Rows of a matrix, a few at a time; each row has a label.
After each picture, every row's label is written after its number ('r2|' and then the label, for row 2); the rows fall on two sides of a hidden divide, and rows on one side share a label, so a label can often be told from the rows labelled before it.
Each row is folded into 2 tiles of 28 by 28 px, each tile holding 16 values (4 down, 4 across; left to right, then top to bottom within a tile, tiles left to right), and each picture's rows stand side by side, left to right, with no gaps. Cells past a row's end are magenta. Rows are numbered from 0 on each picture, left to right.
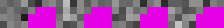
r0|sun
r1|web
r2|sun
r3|sun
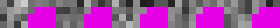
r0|sun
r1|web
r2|sun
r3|web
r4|web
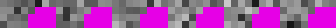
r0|sun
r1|sun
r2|sun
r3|web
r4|sun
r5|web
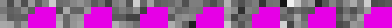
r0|sun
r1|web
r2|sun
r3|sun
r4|sun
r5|web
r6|web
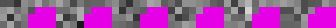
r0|sun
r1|sun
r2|sun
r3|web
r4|sun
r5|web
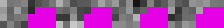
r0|sun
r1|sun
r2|web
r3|sun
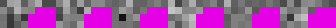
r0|web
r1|web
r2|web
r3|sun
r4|sun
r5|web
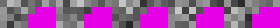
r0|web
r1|sun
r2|web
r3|web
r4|sun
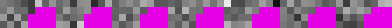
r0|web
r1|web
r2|web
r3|sun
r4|sun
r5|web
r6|sun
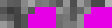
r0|sun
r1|web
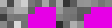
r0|sun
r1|sun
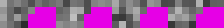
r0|sun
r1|sun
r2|sun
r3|web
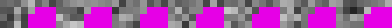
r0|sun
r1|web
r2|sun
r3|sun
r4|web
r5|web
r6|sun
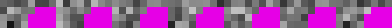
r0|web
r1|sun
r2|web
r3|sun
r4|web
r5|web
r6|web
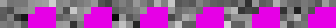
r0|sun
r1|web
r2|sun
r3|sun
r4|web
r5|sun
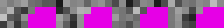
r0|web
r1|web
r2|web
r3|sun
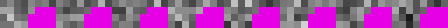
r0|web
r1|sun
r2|sun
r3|web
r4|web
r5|web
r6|sun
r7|web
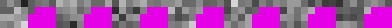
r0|web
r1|web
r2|web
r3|web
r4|web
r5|web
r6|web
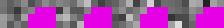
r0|sun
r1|web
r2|web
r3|sun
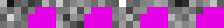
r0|sun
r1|sun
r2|web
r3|sun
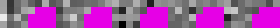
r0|sun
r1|web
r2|sun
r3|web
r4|sun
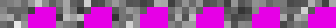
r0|web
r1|web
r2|sun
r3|web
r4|web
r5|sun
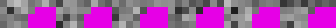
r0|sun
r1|web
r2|sun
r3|sun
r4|sun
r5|web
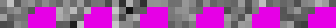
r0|web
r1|web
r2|sun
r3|web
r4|web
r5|sun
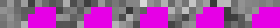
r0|web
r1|web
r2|sun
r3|web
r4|sun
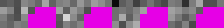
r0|sun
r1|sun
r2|web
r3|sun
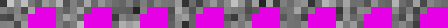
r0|web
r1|sun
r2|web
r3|web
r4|web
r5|sun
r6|web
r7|sun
